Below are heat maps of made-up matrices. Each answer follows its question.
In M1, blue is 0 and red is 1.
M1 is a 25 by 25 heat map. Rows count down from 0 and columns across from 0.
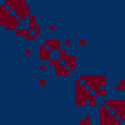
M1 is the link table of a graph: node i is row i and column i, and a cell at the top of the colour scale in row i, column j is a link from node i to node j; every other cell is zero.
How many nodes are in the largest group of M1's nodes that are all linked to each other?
5
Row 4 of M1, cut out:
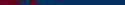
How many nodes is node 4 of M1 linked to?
5
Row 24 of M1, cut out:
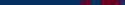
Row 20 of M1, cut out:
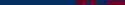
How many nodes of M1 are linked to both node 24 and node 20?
4
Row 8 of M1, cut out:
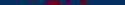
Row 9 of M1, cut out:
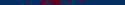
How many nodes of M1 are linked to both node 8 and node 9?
2
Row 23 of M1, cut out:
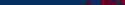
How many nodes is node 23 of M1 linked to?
5
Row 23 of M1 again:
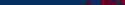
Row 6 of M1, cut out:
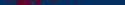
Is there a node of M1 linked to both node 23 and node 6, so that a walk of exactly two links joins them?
no
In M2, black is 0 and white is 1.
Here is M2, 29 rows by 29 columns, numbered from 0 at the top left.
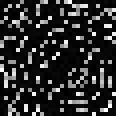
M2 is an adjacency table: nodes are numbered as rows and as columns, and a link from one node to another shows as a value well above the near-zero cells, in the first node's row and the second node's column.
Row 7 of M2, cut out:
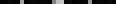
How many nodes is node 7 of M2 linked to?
5
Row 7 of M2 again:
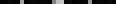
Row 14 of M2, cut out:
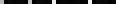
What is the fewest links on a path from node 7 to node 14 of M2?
1
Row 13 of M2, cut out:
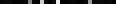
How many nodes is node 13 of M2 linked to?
4
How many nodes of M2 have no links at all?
0
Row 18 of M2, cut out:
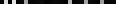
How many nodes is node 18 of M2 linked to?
6
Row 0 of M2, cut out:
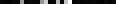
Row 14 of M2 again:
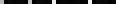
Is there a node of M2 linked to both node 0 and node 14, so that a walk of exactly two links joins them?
no
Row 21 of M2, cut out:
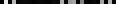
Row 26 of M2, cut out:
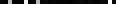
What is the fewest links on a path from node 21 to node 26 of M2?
2
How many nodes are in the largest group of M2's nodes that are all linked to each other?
5
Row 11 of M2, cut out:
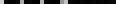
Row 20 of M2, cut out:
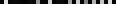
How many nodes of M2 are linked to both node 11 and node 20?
0
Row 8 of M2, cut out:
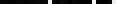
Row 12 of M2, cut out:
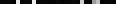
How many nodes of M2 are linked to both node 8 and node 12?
1
